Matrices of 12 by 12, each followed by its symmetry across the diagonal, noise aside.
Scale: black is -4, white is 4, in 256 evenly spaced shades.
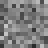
neither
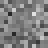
antisymmetric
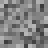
symmetric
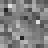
antisymmetric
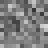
neither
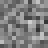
neither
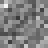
symmetric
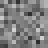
antisymmetric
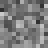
neither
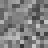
antisymmetric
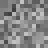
symmetric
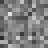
neither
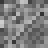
symmetric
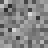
symmetric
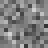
symmetric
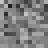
neither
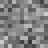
neither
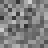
symmetric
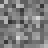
symmetric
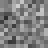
antisymmetric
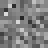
antisymmetric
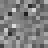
antisymmetric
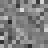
antisymmetric
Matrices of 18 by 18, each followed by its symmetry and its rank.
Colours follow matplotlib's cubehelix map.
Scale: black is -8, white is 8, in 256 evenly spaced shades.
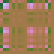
symmetric, rank one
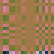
neither, rank one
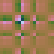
symmetric, rank one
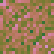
symmetric, full rank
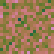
symmetric, full rank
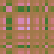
symmetric, rank one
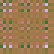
symmetric, rank one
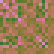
symmetric, rank three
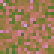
symmetric, full rank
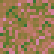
symmetric, full rank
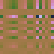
neither, rank one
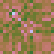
symmetric, rank three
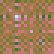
symmetric, rank three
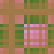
symmetric, rank one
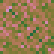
symmetric, full rank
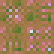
symmetric, rank three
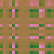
neither, rank one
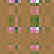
neither, rank one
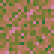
symmetric, full rank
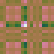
symmetric, rank one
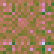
symmetric, rank three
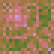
symmetric, rank three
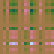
neither, rank one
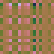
neither, rank one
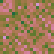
symmetric, full rank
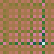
symmetric, rank one
